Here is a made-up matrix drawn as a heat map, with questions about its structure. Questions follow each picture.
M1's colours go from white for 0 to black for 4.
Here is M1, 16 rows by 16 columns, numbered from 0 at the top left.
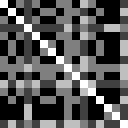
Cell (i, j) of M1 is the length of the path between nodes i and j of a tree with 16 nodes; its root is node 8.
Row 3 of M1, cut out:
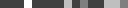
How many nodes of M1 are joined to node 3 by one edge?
3
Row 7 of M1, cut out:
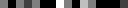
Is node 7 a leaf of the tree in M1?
yes
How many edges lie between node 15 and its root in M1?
1
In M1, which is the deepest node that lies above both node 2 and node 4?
10
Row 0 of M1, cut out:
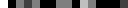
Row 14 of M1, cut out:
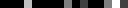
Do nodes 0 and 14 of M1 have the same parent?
no
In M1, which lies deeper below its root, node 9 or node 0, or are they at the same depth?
the same depth
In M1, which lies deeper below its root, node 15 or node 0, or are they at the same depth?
node 0
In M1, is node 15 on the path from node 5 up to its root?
yes
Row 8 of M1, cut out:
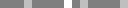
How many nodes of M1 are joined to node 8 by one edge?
3
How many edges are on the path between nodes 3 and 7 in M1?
3
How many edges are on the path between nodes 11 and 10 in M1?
1
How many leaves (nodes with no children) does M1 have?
12
